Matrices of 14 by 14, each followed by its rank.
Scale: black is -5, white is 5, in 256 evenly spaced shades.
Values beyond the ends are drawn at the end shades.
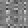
two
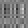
one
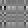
one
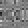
two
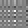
one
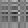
one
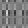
one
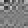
two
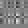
one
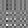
one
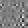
two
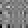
two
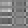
one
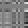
one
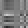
one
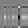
one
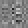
two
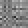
two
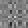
two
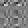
two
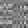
two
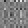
two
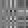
one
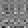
two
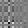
one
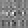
two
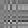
one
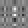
one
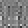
two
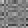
two
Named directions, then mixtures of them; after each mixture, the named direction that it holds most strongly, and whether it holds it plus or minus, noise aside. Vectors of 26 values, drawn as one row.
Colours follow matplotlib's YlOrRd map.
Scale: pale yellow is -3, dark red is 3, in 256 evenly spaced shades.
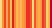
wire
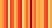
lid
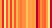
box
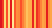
wire, minus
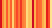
wire, minus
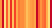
box, plus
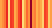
lid, plus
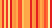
box, plus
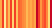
box, plus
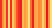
wire, minus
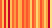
box, minus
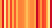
box, plus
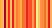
box, minus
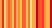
box, plus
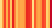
wire, plus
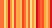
lid, minus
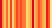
wire, minus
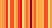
lid, plus
